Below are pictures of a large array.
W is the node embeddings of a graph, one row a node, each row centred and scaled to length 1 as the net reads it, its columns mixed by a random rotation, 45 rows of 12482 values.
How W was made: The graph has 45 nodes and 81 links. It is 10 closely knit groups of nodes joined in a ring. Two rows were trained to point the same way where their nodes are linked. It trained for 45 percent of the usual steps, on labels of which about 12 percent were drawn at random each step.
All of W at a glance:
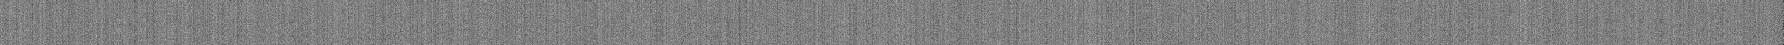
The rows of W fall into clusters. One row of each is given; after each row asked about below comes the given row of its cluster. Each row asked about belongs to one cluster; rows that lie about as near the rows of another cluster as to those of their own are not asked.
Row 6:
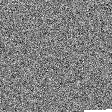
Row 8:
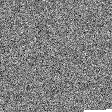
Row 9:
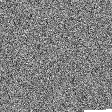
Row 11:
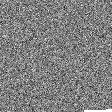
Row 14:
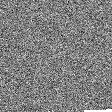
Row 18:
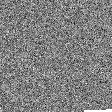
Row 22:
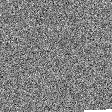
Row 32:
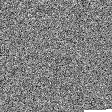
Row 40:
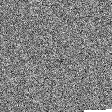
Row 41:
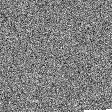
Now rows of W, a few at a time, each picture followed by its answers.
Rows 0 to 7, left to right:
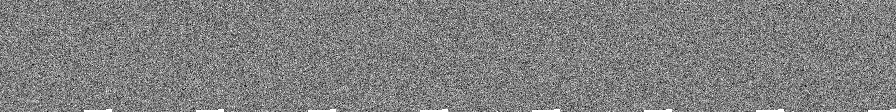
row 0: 41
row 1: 41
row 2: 11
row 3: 32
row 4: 14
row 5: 18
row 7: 11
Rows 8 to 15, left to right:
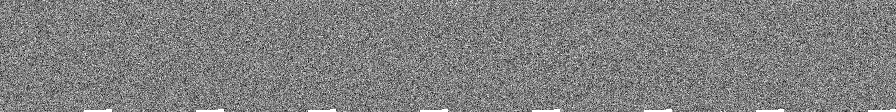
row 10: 11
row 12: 40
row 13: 32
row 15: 6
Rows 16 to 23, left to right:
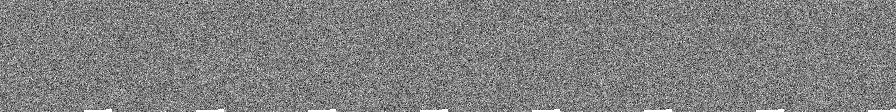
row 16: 18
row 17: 14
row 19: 22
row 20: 40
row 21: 22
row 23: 9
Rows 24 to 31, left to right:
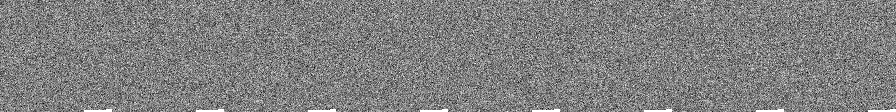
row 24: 8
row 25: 8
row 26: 41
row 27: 11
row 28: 9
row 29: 40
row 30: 40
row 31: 40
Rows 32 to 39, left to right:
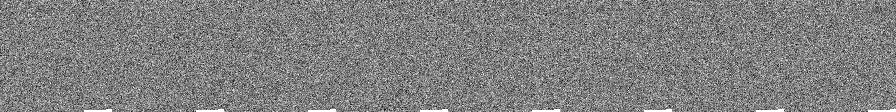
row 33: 9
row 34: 14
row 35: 22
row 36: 22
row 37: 32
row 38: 14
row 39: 18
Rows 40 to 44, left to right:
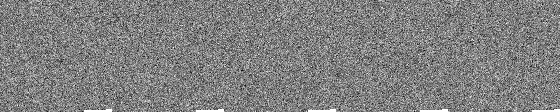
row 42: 11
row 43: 8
